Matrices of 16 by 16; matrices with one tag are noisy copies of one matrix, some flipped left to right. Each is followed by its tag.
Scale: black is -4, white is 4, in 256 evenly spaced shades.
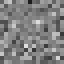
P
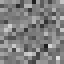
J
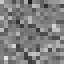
J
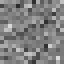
J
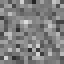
P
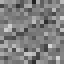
J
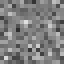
P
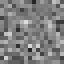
P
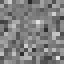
P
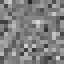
P
